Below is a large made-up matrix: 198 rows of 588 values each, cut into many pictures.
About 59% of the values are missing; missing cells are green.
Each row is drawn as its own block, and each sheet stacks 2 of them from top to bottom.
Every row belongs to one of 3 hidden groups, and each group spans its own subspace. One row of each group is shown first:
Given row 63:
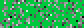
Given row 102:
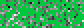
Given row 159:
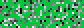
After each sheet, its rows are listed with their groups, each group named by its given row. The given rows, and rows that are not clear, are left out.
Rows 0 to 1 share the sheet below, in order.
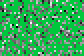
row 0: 159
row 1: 63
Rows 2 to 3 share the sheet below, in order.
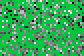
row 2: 102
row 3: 63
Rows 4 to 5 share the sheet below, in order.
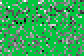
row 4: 102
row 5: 63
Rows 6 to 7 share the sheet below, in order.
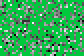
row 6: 102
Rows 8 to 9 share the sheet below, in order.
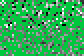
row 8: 159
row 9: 159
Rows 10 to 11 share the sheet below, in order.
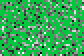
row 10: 102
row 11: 63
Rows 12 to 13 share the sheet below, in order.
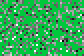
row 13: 63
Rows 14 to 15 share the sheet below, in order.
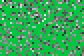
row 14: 159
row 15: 102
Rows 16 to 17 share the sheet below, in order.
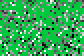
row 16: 102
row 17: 63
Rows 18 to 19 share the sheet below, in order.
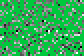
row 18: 159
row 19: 102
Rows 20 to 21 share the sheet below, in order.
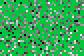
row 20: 63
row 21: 102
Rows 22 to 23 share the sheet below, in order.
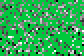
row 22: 159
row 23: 63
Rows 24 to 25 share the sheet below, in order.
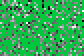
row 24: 159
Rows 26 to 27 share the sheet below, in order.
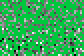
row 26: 102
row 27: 159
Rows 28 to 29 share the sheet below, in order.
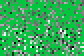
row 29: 102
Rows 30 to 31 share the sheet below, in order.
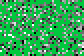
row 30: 102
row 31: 102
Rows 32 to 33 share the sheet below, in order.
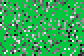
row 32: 63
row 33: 159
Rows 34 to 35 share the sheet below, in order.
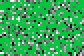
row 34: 159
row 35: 63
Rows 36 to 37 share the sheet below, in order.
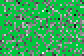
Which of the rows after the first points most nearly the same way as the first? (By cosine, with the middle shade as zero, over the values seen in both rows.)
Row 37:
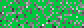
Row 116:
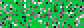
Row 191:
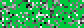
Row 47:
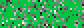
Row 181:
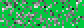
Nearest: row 116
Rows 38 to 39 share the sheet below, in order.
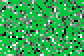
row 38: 63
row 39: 102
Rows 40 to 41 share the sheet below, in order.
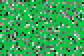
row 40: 159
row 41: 63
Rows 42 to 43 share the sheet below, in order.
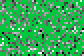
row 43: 63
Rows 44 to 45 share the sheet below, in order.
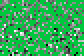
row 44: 159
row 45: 159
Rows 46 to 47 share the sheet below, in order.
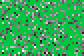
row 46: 63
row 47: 102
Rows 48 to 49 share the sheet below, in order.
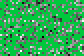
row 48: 102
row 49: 159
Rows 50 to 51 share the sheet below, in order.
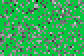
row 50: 63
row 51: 102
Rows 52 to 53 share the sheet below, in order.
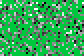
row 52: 63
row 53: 159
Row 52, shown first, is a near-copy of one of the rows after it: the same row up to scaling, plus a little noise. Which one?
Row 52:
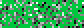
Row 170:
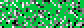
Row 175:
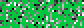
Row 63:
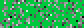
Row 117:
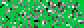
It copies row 170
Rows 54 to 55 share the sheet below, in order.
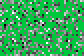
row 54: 159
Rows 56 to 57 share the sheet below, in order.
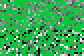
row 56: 102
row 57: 102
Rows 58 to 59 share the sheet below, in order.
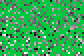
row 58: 102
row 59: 63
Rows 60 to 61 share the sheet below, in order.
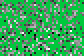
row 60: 102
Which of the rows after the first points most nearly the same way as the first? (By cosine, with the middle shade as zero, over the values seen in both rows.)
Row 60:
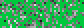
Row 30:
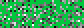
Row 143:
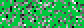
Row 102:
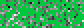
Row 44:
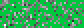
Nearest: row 102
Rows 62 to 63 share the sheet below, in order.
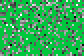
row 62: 159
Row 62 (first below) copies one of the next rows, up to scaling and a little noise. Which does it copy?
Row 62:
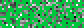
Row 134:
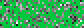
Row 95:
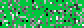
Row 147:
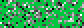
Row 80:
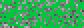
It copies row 80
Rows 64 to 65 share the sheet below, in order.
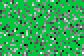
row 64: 102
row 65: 63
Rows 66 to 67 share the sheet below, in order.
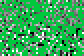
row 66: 102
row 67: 63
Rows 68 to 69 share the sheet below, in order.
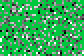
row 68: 63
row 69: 63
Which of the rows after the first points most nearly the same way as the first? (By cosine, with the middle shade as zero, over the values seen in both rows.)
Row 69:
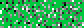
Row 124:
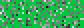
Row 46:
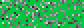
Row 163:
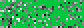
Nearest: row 46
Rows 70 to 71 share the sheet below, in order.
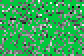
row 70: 102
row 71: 63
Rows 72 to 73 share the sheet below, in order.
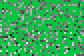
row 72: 63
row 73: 159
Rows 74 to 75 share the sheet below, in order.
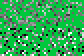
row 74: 63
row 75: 102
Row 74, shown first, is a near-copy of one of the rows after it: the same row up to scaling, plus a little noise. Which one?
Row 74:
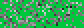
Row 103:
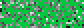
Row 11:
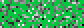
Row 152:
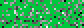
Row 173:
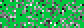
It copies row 173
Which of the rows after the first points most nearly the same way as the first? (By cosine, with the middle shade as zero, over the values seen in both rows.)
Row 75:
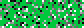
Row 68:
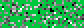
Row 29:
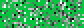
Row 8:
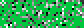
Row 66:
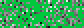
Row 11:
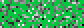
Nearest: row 66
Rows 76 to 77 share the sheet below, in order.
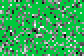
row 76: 159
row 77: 102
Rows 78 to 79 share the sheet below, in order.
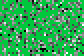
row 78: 63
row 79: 159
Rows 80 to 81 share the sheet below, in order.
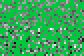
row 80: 159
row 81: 102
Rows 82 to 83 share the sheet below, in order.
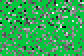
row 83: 102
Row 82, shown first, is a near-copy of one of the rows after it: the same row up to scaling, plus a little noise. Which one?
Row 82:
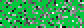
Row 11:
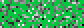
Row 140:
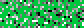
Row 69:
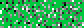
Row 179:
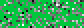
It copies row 179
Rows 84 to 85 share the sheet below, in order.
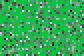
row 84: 63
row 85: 159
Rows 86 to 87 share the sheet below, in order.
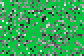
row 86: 159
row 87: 102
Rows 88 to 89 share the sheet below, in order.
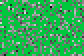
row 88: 102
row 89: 159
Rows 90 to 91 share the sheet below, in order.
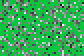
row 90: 159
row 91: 63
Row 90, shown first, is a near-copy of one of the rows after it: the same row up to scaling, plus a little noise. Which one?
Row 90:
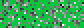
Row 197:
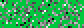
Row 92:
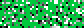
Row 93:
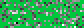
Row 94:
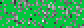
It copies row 93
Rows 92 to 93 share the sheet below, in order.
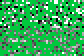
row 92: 159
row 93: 159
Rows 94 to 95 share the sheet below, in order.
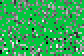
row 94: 159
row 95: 159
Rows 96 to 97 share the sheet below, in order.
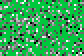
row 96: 159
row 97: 159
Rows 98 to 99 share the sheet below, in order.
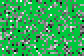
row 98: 63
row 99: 102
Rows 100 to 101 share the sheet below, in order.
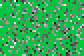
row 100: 159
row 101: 102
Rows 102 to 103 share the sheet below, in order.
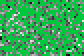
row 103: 63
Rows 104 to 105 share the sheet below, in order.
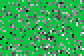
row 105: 102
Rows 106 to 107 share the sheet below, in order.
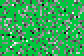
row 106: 159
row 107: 102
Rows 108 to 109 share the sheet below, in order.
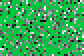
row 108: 159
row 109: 159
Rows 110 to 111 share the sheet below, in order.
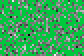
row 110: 63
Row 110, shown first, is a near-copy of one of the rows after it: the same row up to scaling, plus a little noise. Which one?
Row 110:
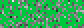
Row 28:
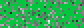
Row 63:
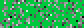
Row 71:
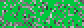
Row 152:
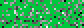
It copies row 63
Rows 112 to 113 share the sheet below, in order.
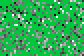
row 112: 159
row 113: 159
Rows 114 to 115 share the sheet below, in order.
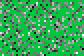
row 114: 159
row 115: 102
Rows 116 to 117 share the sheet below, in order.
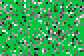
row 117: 63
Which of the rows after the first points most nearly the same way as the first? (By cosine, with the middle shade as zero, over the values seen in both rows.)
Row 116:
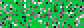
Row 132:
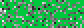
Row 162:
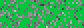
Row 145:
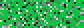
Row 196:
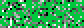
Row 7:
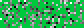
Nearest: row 7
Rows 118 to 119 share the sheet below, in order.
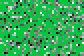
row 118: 102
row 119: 159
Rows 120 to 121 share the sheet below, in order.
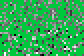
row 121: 159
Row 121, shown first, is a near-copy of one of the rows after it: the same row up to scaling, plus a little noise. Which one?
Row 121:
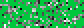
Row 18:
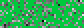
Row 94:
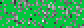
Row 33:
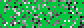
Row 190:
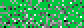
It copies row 33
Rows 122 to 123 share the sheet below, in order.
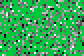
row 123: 102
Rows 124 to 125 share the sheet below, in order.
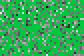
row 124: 63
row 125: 63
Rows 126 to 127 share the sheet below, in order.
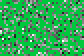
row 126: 63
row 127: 63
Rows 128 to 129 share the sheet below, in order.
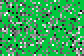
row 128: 159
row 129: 159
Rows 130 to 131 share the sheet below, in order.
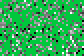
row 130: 102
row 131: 159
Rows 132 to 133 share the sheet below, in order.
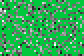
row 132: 159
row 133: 159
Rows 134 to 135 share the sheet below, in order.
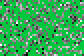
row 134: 159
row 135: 159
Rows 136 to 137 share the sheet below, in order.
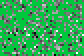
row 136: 63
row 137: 102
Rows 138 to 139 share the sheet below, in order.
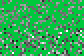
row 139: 159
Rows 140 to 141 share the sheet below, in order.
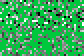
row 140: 63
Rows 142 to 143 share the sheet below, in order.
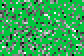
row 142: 102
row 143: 63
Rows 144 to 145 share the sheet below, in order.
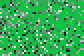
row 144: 102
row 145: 102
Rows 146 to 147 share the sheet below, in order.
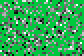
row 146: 159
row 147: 159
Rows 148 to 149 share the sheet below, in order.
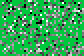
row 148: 102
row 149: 102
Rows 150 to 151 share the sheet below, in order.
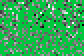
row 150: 159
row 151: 159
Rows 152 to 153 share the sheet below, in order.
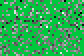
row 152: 63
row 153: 159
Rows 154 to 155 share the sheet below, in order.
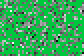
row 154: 102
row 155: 159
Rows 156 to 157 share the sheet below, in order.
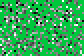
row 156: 102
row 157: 159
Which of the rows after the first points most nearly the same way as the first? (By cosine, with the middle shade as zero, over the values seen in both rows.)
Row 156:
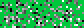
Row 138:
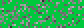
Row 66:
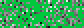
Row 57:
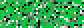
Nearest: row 66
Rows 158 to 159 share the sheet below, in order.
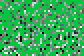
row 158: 102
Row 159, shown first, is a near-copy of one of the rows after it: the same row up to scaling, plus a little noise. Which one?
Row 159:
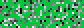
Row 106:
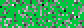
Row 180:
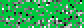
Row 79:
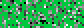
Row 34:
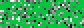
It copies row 106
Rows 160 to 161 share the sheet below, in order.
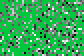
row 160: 159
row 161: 63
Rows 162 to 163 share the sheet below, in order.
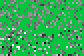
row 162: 63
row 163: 159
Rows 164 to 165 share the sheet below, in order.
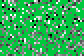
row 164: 102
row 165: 102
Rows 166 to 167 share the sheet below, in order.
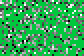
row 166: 159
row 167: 102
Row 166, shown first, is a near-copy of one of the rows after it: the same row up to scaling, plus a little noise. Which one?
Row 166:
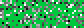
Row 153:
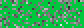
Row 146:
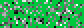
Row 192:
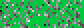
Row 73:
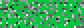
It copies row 73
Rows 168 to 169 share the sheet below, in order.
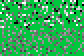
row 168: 102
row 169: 102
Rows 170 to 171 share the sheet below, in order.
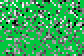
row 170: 63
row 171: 159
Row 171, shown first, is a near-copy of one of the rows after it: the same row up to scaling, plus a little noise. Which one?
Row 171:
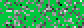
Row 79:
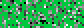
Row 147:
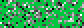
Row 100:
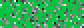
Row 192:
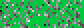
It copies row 147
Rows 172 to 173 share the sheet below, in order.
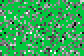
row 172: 63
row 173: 63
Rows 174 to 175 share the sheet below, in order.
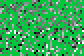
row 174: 102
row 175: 63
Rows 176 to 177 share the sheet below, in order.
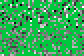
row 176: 102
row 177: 102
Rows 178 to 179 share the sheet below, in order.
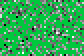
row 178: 159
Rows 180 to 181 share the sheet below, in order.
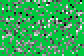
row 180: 159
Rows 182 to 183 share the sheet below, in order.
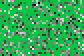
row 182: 102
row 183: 102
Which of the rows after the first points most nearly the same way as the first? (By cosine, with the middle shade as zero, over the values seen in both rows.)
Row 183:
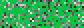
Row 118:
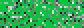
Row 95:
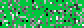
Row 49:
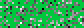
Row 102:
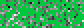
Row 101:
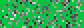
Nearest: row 101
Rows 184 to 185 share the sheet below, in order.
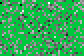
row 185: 102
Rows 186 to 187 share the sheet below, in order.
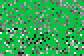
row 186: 159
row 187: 63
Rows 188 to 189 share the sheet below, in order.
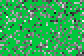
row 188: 102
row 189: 63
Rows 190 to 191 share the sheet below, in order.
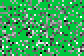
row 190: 159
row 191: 63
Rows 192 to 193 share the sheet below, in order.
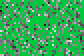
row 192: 159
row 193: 102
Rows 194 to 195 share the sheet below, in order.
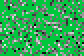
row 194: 102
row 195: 159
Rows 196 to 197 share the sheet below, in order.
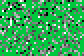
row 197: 159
